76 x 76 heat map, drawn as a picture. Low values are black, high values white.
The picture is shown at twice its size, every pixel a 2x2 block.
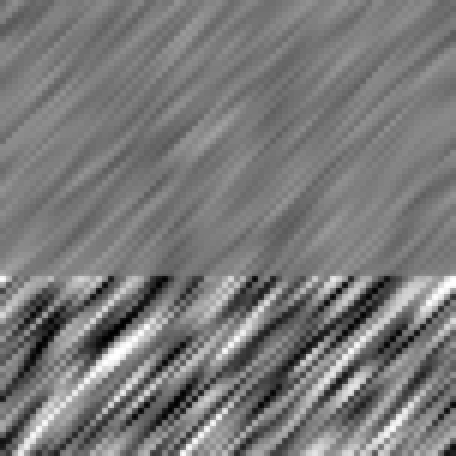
Histogram: heavy tails on both sides. Slope: none. Seam: horizontal, 60% of the way down, the top part calmer. Grain: diagonal, up to the right. Mirror symmetry: none.
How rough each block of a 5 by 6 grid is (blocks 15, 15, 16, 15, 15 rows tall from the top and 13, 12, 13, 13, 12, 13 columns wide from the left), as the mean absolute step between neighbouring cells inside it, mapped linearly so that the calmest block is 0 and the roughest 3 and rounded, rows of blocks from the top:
000000 / 000000 / 000000 / 222232 / 223222
